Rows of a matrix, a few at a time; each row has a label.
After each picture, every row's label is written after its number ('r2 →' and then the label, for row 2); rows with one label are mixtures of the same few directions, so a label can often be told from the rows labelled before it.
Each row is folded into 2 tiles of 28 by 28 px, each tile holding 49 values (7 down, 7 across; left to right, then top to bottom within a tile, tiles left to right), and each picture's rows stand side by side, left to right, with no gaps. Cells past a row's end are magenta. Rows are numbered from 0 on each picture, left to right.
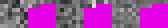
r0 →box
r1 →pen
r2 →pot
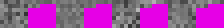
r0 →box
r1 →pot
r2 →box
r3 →box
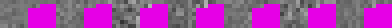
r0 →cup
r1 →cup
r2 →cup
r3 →pen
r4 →box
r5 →box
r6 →pen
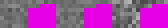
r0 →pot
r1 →box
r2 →box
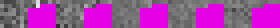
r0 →pen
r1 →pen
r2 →pen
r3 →cup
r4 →pot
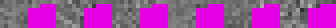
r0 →cup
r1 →cup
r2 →pot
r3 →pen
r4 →pen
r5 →box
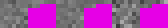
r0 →box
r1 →box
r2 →cup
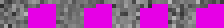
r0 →pen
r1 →cup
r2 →pen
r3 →cup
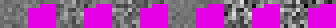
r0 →pot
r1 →box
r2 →pot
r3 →box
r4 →box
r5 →pot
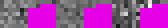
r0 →box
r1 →pot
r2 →pen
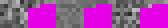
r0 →box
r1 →pot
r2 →box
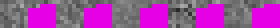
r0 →cup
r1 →cup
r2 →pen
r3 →pot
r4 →box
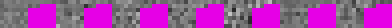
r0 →box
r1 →pen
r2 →box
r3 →pot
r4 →cup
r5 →box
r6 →box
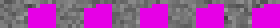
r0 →pen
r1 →box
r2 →cup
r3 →pot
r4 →pot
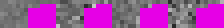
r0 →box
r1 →pen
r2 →cup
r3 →cup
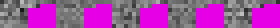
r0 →box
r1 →pot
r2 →cup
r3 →pot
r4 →box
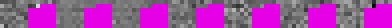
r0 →pen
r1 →box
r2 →box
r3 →pot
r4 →pot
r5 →box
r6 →pen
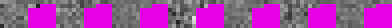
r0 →pen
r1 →pot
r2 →pen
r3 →cup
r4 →box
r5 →box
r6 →pot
